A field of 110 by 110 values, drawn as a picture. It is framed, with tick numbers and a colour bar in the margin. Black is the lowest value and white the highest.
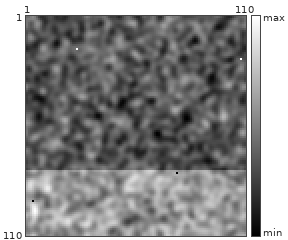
Four lone cells stand out: two far higher and two far lower than their neighbours. The field is mottled with small blotches. On average the colour sits 40% of the way up the scale. No regular stripes run through it. The bottom part is higher, past a seam about 70% of the way down.
